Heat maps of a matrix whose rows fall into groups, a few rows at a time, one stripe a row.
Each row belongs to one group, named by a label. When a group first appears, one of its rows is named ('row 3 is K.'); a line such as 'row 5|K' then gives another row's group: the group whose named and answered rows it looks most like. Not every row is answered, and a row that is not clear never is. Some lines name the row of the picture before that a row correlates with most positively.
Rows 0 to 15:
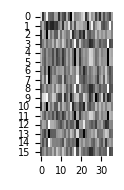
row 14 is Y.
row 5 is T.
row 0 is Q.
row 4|T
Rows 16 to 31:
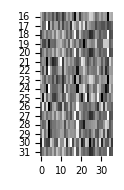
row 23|T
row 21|Y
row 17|Q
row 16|T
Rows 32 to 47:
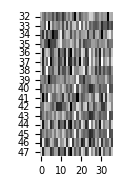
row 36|Q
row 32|T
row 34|Y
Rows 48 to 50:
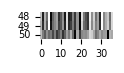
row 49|Q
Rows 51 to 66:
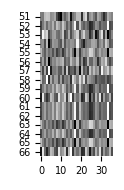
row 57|Q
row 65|T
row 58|Q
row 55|T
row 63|T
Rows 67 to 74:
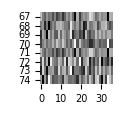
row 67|T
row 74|Y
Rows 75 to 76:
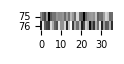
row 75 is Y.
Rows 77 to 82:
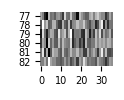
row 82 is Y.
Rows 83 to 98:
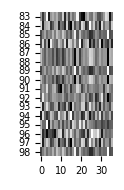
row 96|Y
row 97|Q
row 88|T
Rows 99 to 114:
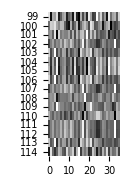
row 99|Q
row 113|Q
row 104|Q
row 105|Q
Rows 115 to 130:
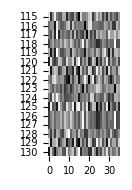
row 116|Y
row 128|Y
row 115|Q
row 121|Q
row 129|Q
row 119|Y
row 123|T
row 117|Q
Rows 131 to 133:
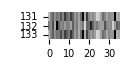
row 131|T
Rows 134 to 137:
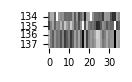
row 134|Y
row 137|T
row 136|T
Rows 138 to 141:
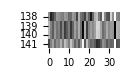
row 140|T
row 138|Y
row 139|T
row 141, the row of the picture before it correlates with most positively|135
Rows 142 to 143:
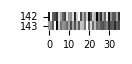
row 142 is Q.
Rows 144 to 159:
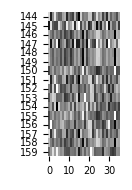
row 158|T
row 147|Q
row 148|T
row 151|Q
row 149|T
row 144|Q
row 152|Y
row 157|Q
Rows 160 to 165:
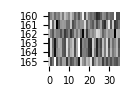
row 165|Q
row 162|T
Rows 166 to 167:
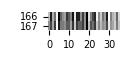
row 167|Q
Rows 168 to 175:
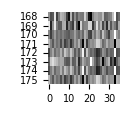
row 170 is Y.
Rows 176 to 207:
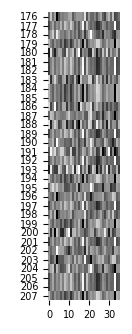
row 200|Y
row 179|T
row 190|Y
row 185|T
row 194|T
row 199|T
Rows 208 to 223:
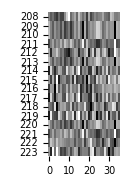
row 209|T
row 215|Q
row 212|Y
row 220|T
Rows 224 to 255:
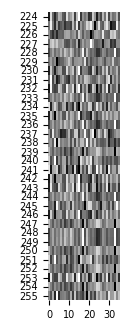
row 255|Q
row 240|Q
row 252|T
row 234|Q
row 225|Y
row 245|Y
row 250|T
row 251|Q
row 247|T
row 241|Q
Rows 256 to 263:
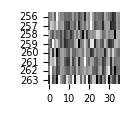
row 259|Y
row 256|Y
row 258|T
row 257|Y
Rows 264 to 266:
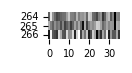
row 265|T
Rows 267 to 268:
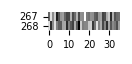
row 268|Q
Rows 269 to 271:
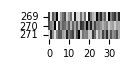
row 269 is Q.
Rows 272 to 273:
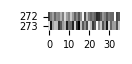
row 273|Q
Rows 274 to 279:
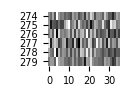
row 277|Q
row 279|Y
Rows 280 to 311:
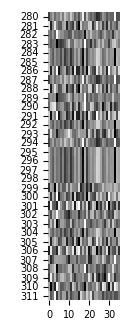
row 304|T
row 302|Y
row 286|Q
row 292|T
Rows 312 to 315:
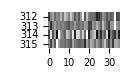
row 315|Y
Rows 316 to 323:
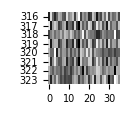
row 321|Q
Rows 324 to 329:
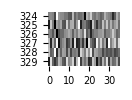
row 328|Q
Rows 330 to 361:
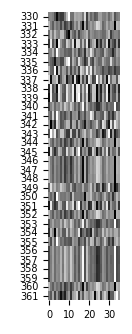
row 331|T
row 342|Y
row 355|Y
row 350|Y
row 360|T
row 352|T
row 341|Y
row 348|T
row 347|T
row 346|T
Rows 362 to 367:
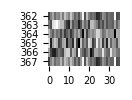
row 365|Q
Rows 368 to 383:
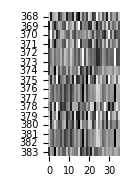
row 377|T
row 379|Q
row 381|T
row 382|T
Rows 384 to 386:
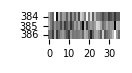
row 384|Q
